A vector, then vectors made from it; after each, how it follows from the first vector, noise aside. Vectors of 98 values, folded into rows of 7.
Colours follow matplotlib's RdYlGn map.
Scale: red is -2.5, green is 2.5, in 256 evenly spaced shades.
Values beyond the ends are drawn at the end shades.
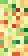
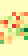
partly zeroed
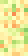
shrunk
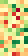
copied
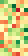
copied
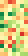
reversed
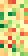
reversed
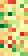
reversed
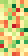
copied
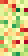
negated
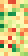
reversed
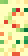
partly zeroed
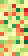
sign-scrambled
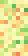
shrunk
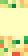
partly zeroed
